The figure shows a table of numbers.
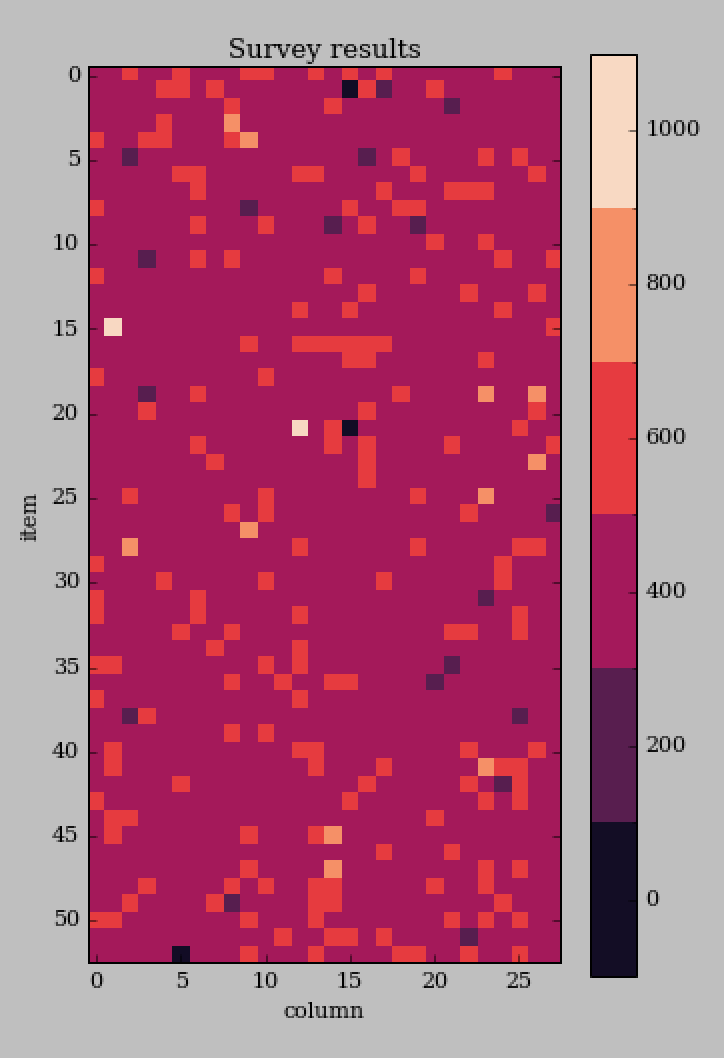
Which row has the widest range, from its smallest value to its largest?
21
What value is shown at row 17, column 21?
400
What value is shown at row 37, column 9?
400
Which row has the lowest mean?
38
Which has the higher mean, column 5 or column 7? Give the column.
7
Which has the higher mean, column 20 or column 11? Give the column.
20
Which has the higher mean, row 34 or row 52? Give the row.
52
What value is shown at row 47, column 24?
400
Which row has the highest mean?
0
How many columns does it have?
28
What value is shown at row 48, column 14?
600
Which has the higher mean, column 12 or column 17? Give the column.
12
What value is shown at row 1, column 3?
400
